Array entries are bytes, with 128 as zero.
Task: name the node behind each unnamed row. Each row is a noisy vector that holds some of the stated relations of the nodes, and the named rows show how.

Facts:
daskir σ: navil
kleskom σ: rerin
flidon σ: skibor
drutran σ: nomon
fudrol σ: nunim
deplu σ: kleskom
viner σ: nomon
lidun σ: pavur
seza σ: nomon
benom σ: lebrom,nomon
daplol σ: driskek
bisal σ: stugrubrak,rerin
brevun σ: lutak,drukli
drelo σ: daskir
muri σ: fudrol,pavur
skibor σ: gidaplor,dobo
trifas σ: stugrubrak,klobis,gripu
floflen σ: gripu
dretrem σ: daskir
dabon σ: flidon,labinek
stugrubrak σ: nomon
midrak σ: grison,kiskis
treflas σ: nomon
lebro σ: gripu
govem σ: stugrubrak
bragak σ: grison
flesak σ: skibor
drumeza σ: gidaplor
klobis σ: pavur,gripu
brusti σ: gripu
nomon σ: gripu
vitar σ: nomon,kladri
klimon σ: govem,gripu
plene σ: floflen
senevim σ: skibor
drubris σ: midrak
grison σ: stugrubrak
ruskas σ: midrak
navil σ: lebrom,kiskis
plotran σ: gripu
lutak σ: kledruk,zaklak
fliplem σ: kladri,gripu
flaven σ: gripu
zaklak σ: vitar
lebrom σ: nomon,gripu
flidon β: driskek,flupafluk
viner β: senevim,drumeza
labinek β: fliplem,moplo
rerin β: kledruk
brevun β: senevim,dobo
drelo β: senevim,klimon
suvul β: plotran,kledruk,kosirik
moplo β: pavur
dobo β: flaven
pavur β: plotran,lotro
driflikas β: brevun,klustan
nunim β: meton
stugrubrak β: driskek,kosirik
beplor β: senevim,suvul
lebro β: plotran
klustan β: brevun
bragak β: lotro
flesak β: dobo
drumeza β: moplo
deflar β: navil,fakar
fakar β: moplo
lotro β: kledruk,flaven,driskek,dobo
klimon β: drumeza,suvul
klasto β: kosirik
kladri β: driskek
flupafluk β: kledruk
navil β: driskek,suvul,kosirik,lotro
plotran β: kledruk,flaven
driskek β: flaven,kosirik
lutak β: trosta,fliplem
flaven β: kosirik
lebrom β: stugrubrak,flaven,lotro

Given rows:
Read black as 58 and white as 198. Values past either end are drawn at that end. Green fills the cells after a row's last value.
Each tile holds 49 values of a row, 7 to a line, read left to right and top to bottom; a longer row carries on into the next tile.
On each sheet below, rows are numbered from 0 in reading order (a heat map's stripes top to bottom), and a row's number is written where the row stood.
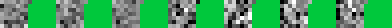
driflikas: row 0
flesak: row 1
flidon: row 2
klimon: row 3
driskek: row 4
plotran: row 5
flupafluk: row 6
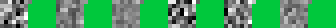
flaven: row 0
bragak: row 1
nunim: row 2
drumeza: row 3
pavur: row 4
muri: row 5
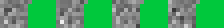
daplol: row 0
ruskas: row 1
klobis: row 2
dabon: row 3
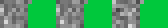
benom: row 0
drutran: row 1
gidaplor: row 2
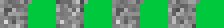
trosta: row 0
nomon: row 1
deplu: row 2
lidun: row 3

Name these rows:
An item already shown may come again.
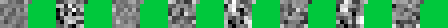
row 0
deflar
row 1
suvul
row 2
floflen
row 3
labinek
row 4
dobo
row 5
beplor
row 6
lotro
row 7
driflikas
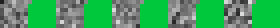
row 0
lebro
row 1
drukli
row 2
fliplem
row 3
kladri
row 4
labinek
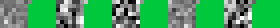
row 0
bisal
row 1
lotro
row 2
moplo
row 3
skibor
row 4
driskek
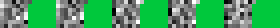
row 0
kosirik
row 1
kosirik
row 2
pavur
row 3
pavur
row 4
kledruk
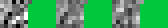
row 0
stugrubrak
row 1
kladri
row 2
lebrom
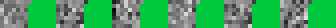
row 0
trifas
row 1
beplor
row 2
rerin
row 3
gripu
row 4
drelo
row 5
klasto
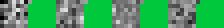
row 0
kledruk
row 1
lebrom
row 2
vitar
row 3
viner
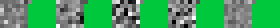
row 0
zaklak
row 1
senevim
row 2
fakar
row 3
navil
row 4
nunim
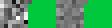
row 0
kosirik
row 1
lutak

